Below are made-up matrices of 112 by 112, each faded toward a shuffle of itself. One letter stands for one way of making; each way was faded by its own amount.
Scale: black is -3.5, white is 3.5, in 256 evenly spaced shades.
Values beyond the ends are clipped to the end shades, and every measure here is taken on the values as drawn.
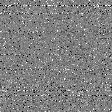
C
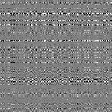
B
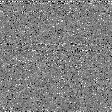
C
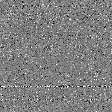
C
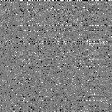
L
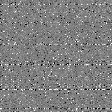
L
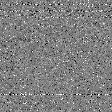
C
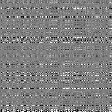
B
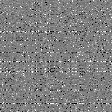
L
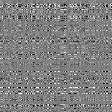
B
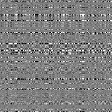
B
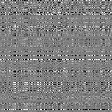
B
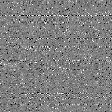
L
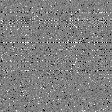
L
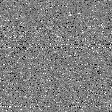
C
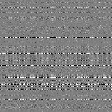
B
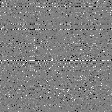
L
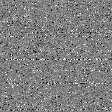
C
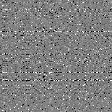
L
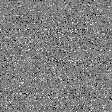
C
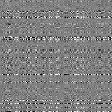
B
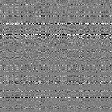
B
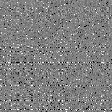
L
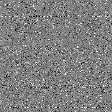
C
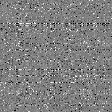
L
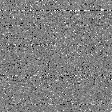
C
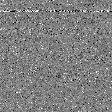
C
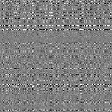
B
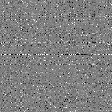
L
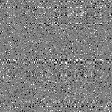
L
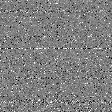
C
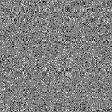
L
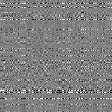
B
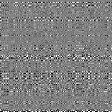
B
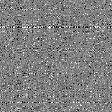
L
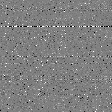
L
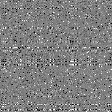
L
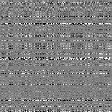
B
